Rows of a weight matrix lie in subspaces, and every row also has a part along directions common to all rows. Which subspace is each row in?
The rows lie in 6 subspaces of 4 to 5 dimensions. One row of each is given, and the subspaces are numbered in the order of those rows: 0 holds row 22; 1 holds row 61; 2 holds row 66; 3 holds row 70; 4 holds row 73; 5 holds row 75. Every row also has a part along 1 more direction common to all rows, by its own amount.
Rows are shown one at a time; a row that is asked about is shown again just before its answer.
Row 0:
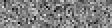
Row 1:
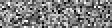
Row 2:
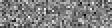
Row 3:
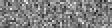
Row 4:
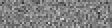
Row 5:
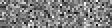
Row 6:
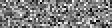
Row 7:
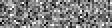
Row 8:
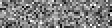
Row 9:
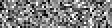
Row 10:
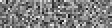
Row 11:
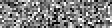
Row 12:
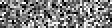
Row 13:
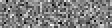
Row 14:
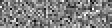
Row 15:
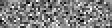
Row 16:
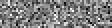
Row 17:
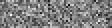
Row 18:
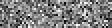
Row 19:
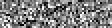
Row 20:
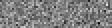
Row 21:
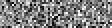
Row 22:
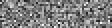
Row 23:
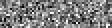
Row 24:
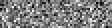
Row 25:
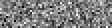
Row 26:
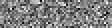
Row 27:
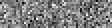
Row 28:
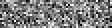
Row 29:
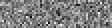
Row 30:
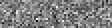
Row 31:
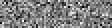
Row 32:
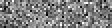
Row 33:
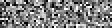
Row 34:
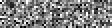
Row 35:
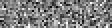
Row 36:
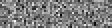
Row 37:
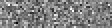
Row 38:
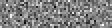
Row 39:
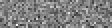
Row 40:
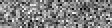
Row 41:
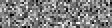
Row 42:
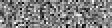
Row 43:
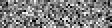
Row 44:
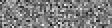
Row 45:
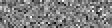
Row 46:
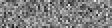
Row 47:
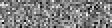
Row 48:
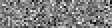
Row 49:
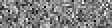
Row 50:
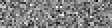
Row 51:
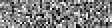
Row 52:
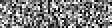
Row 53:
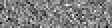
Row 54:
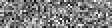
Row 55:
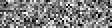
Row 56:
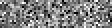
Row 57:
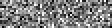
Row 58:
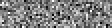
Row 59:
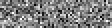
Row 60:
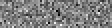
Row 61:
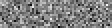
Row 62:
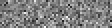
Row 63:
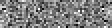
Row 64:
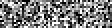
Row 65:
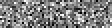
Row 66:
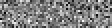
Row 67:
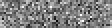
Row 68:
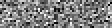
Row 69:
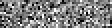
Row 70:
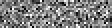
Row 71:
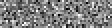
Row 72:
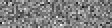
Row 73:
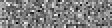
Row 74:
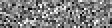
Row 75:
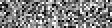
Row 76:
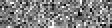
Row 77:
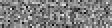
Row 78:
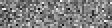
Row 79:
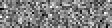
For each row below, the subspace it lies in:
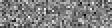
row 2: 2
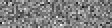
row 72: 3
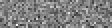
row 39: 4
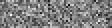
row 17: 2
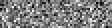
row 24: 1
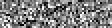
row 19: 1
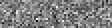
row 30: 5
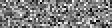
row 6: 0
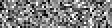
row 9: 1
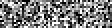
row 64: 4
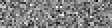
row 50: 5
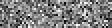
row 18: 2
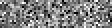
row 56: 5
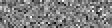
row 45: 3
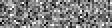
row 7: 0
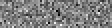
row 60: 3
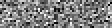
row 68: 4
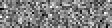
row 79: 1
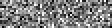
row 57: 5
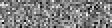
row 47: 3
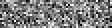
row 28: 2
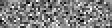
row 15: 1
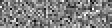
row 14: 2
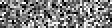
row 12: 5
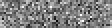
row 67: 1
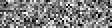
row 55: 2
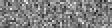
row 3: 2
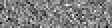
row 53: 1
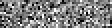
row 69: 1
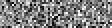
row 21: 5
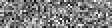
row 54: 2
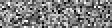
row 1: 4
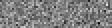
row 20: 0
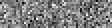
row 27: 5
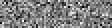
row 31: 3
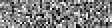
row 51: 3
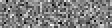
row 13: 0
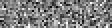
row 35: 1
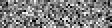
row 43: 2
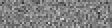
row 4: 3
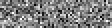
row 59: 5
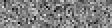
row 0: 1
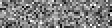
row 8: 5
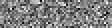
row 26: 3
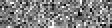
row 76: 5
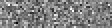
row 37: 4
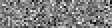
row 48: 0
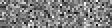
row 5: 5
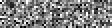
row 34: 0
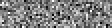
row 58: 3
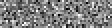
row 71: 4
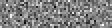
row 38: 0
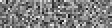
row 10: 0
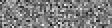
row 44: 0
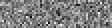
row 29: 3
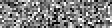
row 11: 4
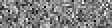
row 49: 1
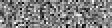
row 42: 4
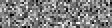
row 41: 0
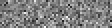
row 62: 2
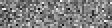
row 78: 4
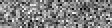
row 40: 5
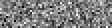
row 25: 1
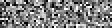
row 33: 4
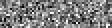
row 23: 1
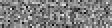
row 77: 3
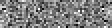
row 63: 4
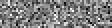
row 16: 4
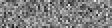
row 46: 2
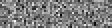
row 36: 0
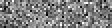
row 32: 2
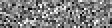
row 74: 1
